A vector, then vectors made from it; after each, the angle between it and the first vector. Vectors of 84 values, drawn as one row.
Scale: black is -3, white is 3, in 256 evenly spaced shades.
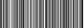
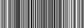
orthogonal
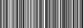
nearly parallel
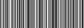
partly aligned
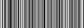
nearly opposite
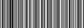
partly opposed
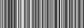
partly opposed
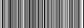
nearly opposite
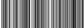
orthogonal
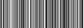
nearly parallel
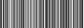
nearly parallel
